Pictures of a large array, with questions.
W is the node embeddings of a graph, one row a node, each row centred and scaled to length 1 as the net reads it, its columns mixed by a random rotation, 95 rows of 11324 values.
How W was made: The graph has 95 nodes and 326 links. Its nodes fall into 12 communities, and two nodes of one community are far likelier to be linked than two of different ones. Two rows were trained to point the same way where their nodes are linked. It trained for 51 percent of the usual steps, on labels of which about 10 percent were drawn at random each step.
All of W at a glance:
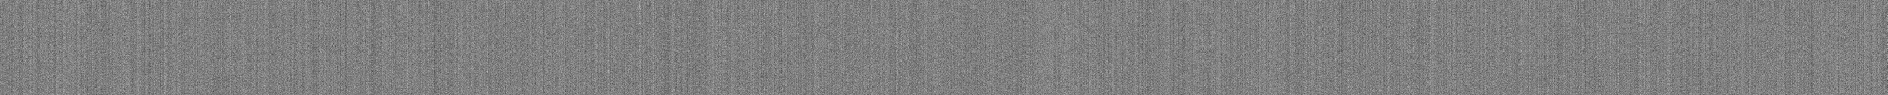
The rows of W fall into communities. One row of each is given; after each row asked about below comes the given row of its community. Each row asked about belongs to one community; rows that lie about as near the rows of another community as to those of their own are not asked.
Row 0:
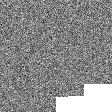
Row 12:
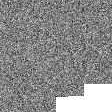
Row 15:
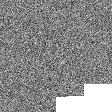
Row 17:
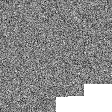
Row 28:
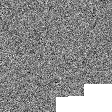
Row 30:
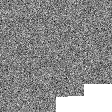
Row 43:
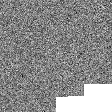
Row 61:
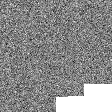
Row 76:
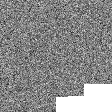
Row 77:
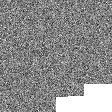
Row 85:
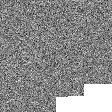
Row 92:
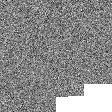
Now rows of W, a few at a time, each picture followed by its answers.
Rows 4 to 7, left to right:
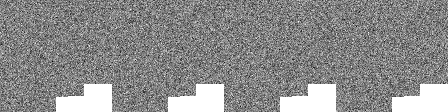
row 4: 76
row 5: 92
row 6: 61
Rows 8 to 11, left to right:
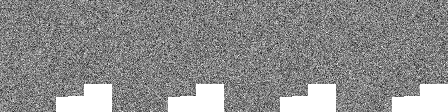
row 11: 28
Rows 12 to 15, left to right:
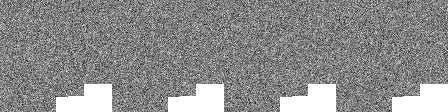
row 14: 12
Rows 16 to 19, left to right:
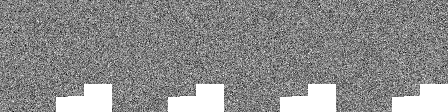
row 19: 43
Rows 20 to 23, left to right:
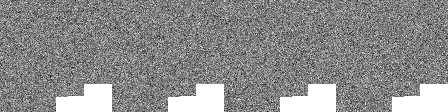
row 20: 76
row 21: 28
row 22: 61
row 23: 61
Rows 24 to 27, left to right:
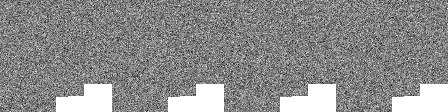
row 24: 17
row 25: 12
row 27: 76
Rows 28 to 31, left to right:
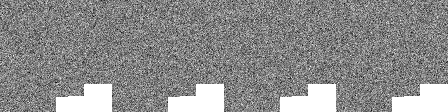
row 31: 12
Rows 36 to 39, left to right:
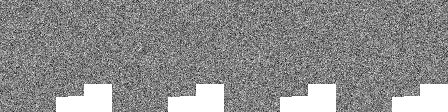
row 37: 0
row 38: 85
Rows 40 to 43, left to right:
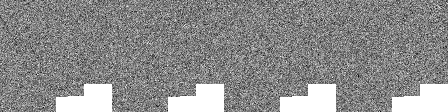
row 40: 28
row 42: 77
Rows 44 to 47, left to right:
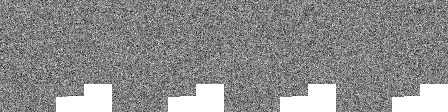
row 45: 28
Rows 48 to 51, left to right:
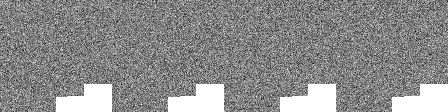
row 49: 61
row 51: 92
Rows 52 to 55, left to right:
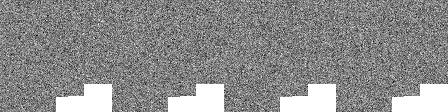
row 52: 17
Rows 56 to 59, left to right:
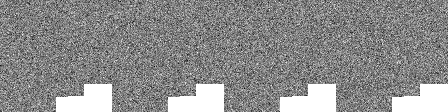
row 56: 85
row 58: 77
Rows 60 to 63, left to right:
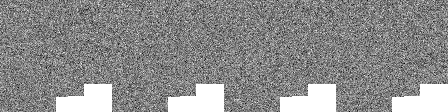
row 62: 15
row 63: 92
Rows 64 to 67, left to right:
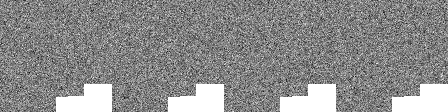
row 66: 77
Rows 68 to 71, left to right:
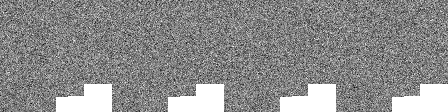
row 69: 77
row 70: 76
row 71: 92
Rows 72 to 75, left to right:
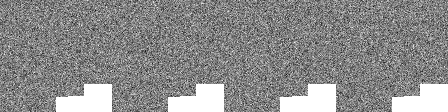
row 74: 15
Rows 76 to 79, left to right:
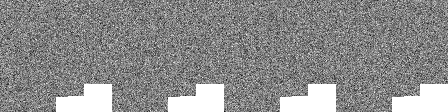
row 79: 15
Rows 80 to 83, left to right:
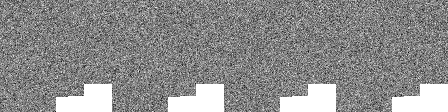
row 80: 77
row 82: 43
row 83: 76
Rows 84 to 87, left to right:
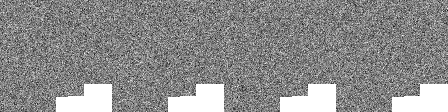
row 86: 92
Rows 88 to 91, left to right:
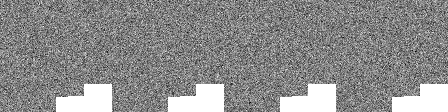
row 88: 30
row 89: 12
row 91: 15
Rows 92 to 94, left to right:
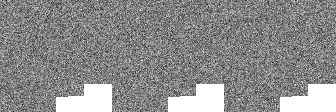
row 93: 85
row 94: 61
